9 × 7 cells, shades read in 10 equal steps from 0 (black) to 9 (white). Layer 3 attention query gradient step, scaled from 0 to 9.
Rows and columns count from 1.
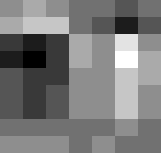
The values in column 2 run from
0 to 7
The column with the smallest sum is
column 2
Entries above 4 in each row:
3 3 4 4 4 4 4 1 4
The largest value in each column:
6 7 7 6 5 9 6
